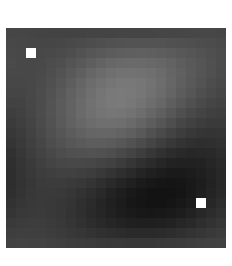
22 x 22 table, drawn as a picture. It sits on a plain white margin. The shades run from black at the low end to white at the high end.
The values are skewed, with a long tail toward high values. The bottom left is the calmest part. There are no regular stripes. The bottom right is the roughest part. There are two isolated cells, each far higher than the cells round it.
